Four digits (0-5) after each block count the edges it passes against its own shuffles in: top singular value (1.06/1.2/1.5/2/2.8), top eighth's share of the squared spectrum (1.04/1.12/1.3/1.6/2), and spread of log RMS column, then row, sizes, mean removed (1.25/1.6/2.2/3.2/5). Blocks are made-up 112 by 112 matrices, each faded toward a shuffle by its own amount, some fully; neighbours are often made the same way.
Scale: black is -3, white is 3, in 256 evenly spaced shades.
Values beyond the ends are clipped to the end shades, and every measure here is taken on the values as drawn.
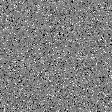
1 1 0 0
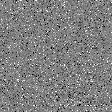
3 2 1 1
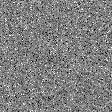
0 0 0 0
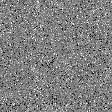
2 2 0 0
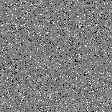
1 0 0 0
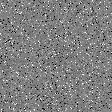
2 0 0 0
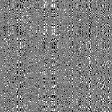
5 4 4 2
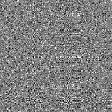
4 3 2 2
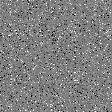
2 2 1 1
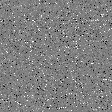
2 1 0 1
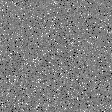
0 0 0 0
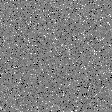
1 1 0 0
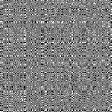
5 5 4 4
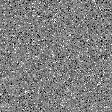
3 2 1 0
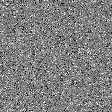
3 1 0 0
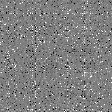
4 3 2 1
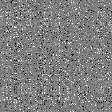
4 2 1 1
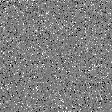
3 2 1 0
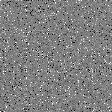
3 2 1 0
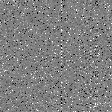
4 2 1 1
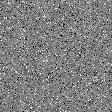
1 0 0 0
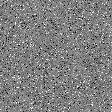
2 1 0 0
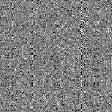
4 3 3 1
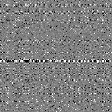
5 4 2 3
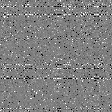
5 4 1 3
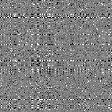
5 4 3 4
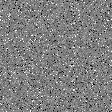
1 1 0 1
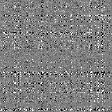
3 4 4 4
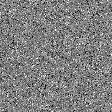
3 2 0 0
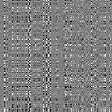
5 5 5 4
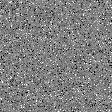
2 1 0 0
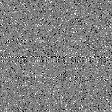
4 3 1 2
